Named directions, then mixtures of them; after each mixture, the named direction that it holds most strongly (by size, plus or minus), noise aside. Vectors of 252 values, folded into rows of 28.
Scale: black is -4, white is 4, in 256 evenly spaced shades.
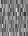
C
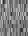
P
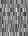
C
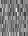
C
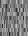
C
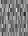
C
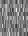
C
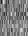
P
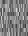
P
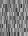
C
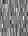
P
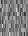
C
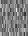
C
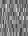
P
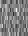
C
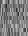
P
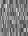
P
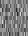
C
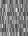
C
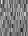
P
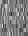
P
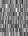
C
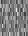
C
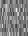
C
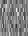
C
